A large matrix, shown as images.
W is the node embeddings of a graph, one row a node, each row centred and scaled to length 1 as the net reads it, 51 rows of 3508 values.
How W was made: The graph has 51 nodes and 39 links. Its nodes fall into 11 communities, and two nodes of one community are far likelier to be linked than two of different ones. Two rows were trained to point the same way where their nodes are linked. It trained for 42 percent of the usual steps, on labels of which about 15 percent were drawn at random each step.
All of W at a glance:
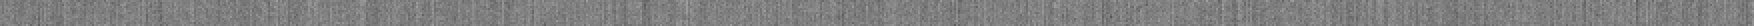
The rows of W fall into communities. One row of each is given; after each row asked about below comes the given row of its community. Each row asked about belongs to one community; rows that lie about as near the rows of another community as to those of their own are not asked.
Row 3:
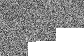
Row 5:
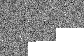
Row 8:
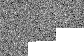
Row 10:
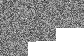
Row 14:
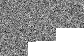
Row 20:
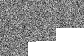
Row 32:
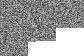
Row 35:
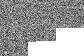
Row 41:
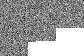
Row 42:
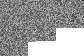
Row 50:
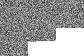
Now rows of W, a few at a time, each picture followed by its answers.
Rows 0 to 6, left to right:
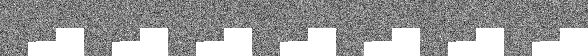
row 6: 32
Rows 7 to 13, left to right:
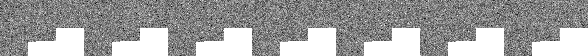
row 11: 8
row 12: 35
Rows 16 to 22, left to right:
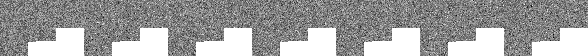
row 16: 10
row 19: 20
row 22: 5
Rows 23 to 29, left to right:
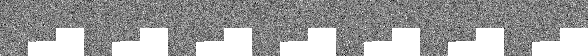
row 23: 5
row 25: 10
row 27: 42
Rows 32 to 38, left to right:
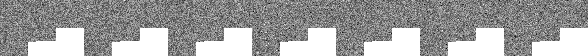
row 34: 5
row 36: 8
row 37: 42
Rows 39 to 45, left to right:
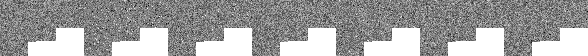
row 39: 35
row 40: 14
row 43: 50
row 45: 10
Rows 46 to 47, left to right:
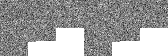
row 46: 3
